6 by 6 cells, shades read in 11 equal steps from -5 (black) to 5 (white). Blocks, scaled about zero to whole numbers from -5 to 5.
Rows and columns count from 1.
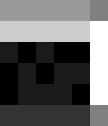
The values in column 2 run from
-5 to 3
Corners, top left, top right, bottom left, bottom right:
1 0 -3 0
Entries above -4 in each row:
6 6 1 1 1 6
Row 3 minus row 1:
-5 -6 -5 -6 -6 5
